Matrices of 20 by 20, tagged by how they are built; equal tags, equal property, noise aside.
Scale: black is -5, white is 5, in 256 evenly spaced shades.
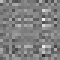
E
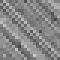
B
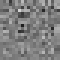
E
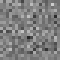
E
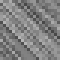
B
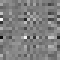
E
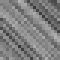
B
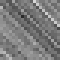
B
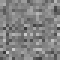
E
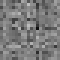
E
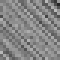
B
